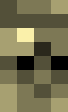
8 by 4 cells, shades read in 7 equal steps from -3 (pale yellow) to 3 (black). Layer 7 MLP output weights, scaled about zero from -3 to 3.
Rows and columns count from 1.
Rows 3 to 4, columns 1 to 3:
-1 -3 0 | -1 -1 2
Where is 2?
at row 4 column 3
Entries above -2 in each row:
4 4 3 4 4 4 4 4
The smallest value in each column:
-1 -3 0 -1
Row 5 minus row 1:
0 3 1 4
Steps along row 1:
down same down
